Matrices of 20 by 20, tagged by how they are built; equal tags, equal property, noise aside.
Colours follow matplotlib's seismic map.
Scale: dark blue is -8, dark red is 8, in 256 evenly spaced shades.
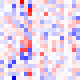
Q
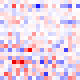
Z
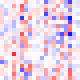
Q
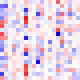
Q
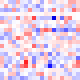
Z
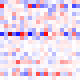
Z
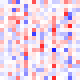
Q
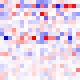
Z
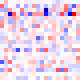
Z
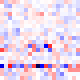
Z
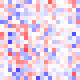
Q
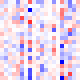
Q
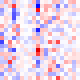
Q
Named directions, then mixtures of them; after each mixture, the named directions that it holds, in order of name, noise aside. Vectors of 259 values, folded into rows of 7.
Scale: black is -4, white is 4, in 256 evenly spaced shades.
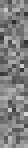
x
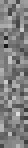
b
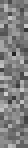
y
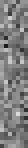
b, y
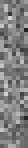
b, y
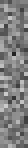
y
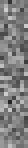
x, y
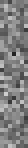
y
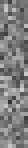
x, y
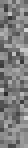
b, y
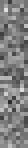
x, y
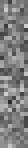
x, y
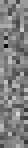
b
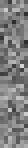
x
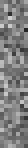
b, y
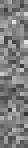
x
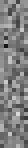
b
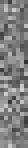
x, y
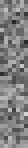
x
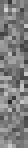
x, y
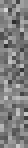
b, x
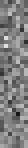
b, x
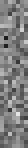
b, x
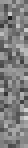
b, y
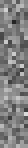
b, x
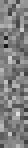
b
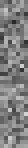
x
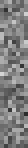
x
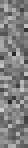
y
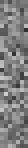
y
